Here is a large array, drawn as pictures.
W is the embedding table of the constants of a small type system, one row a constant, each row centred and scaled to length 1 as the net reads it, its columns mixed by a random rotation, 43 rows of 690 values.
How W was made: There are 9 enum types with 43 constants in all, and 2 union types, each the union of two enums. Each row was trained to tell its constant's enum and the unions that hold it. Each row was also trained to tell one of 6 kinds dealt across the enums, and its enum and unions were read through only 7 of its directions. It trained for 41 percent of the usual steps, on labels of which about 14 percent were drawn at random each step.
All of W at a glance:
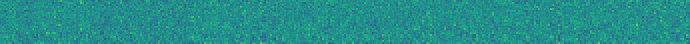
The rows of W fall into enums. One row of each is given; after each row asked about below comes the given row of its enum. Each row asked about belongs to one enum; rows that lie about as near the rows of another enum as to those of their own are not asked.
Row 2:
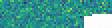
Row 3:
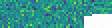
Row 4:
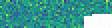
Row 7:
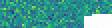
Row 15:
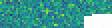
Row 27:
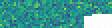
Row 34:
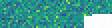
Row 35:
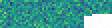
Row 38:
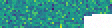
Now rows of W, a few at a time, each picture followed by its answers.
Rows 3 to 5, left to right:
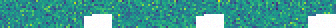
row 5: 38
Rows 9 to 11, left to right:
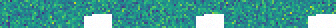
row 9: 38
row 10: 2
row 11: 7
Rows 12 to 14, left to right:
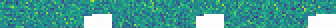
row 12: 15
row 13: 7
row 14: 27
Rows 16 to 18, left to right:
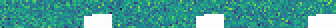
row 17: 2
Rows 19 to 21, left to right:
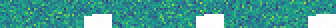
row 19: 35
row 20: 35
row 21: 2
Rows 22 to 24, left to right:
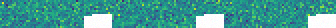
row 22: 34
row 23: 4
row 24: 34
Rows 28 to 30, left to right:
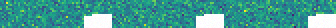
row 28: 27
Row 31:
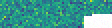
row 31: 15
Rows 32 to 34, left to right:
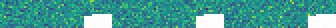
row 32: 15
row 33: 7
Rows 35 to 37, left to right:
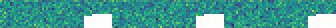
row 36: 35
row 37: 35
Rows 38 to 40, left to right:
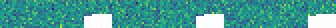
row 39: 38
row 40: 34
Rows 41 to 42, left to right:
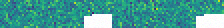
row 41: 3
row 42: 7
